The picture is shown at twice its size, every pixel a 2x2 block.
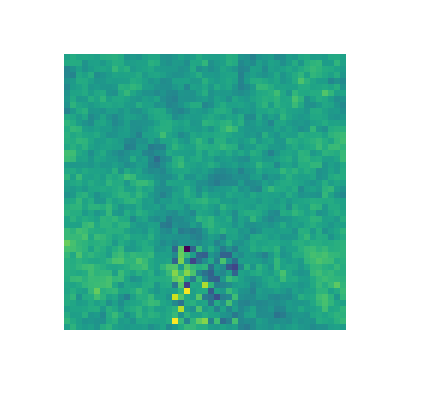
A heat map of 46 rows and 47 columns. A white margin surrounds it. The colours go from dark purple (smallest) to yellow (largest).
Histogram: heavy tails on both sides. Odd patch: rougher, in the bottom middle. Roughest part: bottom middle. Mirror symmetry: none.
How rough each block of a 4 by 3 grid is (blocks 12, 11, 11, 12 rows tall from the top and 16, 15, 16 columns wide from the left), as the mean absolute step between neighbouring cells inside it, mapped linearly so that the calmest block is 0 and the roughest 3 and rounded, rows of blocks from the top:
000
000
010
030
